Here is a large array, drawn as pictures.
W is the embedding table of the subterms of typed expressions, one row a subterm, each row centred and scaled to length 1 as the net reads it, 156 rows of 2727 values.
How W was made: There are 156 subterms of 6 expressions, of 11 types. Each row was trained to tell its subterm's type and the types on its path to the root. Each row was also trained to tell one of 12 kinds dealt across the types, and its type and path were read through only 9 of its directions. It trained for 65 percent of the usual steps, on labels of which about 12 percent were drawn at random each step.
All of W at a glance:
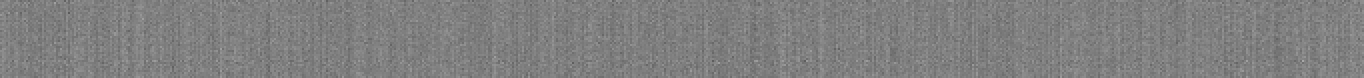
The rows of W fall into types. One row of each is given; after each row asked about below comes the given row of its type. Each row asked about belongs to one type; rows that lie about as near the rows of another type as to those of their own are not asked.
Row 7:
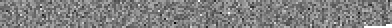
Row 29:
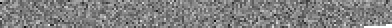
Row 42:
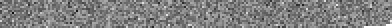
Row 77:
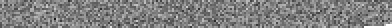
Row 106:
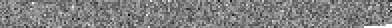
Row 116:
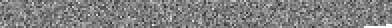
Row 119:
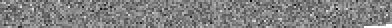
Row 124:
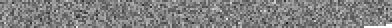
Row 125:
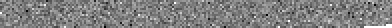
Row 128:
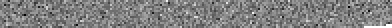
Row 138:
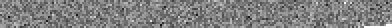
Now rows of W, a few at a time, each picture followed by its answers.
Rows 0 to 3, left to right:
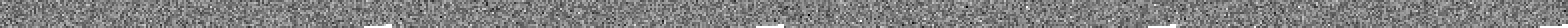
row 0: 42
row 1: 128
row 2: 116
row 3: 128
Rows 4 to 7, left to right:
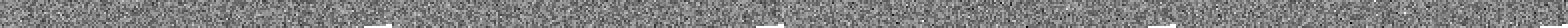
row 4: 124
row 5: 124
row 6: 124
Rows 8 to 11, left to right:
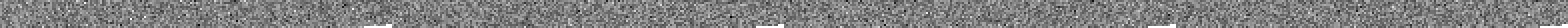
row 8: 106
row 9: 7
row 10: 119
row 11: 77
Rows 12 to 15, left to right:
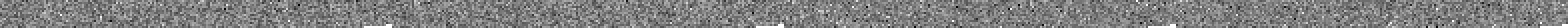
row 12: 42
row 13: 7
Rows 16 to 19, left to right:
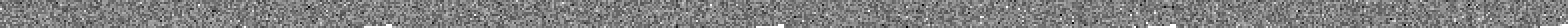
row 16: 42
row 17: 124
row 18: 42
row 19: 125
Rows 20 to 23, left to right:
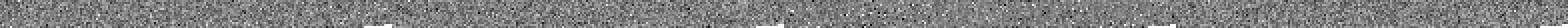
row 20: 42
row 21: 138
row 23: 128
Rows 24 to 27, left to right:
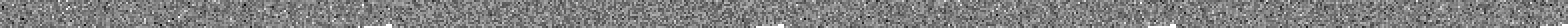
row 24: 125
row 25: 106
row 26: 106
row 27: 125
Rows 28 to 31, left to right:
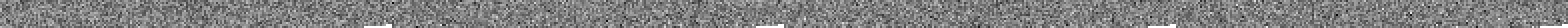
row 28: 106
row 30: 77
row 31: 116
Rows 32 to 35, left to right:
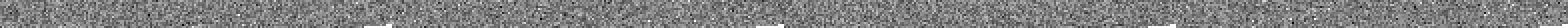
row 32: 116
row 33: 128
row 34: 116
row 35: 128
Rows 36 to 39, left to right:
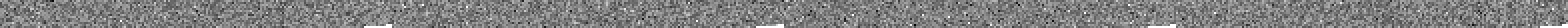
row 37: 124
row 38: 125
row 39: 7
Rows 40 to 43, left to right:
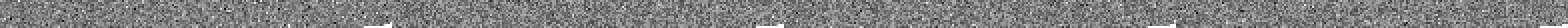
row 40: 42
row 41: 77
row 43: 42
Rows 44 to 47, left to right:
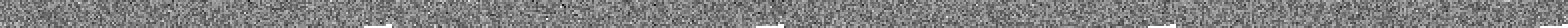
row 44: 7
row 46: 116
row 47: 106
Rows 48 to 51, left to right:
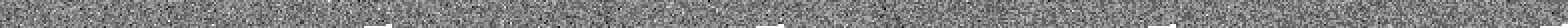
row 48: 119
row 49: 128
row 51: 116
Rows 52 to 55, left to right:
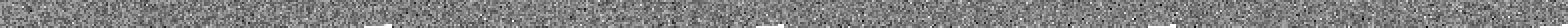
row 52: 106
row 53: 138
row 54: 128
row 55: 42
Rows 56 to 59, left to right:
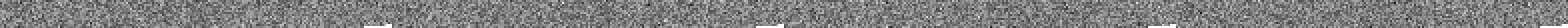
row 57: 77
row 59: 77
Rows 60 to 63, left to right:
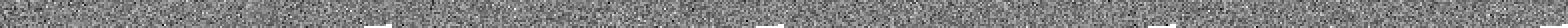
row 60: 119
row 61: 42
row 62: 77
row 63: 138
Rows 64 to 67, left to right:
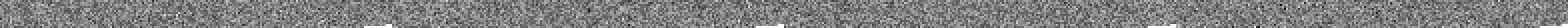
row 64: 128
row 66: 128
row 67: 138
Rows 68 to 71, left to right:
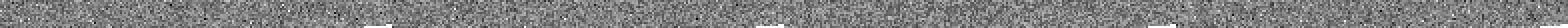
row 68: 125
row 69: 128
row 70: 106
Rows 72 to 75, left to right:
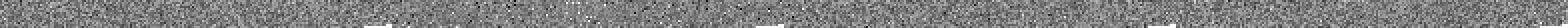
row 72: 7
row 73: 29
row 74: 77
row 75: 119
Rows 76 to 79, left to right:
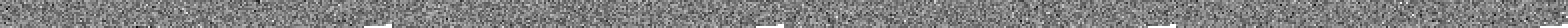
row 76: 138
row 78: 119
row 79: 138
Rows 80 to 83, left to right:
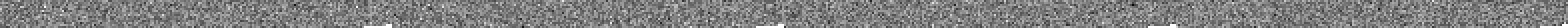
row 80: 42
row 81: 119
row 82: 116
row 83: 7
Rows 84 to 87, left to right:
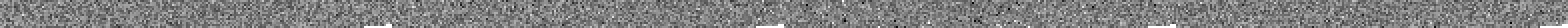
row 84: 77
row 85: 124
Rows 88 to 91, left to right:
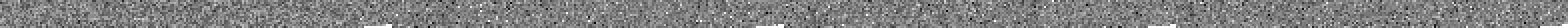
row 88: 106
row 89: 29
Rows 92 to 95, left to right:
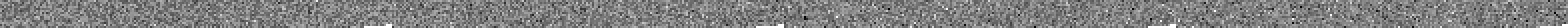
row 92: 77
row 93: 138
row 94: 119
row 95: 29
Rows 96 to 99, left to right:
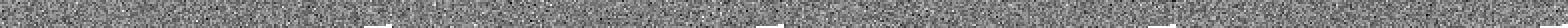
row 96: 124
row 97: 116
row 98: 119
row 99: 77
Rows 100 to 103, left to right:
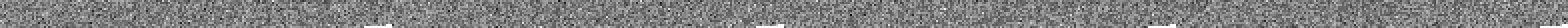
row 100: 138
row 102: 138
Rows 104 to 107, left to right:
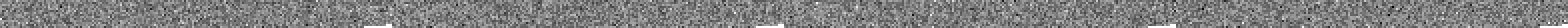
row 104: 124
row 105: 106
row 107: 42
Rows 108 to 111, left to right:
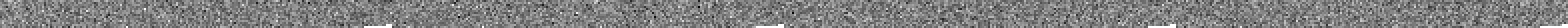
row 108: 124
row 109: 29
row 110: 77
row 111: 138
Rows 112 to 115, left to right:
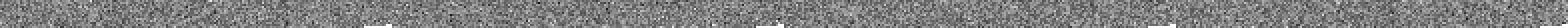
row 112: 7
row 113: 119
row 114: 119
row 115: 77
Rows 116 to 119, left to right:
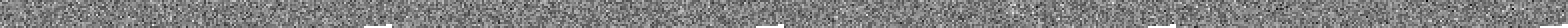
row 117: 138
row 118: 119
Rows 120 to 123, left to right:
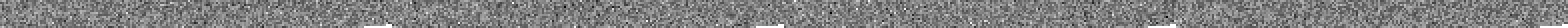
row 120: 106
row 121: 106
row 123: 106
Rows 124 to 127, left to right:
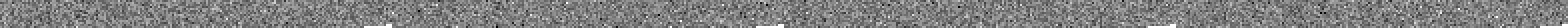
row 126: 42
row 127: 7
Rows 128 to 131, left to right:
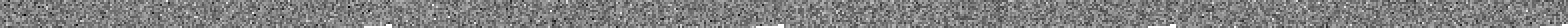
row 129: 106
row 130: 138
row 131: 138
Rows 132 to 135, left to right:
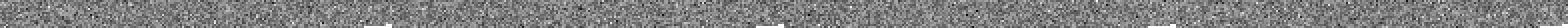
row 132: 119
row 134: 125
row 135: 106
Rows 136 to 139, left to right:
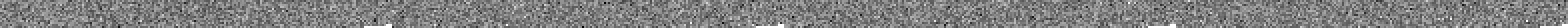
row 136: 77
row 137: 42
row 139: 119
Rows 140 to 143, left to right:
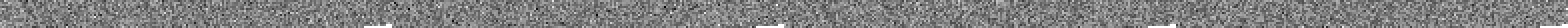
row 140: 124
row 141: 116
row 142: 119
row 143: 77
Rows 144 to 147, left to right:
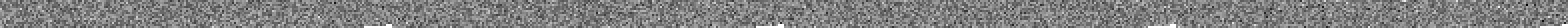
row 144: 128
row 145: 77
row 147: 138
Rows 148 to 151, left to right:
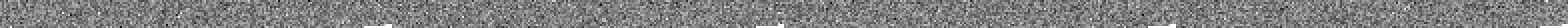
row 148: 106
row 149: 138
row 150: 77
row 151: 42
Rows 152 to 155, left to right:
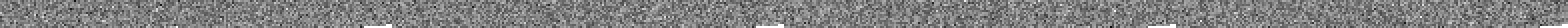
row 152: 128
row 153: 128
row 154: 106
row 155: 124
